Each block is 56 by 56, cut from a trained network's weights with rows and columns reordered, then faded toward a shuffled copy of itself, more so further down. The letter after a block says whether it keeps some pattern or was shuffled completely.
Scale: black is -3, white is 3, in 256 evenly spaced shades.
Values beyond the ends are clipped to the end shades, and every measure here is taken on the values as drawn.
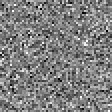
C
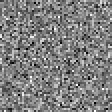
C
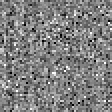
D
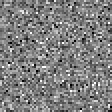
C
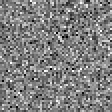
C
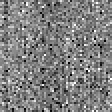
D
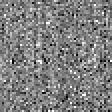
D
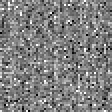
D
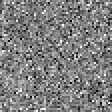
C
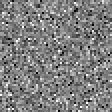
C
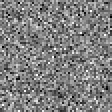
C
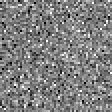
C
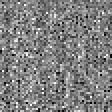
D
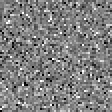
C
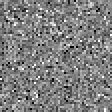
C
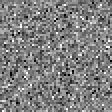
C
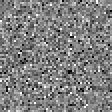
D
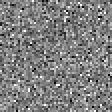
C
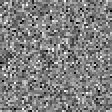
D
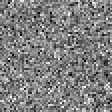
C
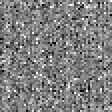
D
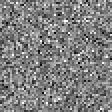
C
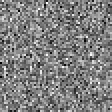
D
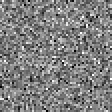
C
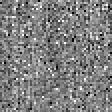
D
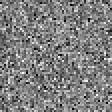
C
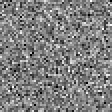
D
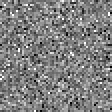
C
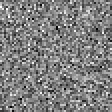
C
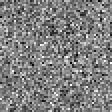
D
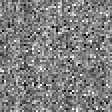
D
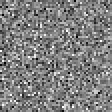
C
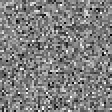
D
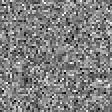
D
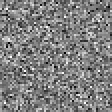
C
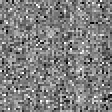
D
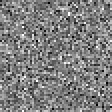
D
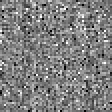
D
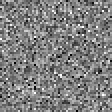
C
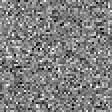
D
